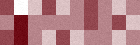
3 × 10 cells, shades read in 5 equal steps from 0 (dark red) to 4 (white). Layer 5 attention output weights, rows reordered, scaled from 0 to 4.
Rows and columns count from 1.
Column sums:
4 4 7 6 6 7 4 6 7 7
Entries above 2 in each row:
4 1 3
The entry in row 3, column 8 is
2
